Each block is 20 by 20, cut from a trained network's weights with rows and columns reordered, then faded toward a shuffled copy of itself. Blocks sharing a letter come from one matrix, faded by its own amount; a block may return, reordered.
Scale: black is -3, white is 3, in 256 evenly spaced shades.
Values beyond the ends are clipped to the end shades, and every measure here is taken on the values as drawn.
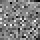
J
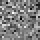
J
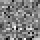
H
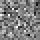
H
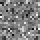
J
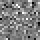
J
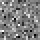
J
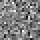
H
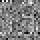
H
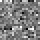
H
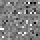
J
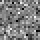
J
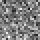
H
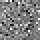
J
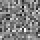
H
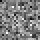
H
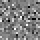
J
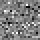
J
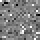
J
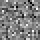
J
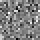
J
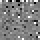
J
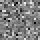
J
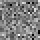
J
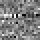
H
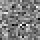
H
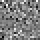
J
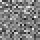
H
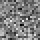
H
